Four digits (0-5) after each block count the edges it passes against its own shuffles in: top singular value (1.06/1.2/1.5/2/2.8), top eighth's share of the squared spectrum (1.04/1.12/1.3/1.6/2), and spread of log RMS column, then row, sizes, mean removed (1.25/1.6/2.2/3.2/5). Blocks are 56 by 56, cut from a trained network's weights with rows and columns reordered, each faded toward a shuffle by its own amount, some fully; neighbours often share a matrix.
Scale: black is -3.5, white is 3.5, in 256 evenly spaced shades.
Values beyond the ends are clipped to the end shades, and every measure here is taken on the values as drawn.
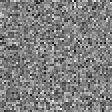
3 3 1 2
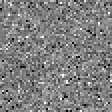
0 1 0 0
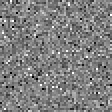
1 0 0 0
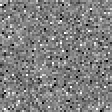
0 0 0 0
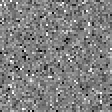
0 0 0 0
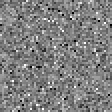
2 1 0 0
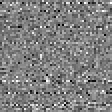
3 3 0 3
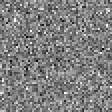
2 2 0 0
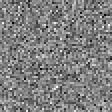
0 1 0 0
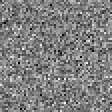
1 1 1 1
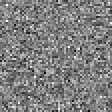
2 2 0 0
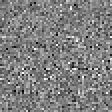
3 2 0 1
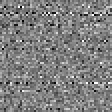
3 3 0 3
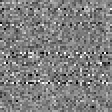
3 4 0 3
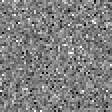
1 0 0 0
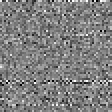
4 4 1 3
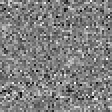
2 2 0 2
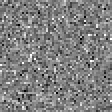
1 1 0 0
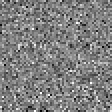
2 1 0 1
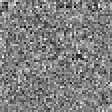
3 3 0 1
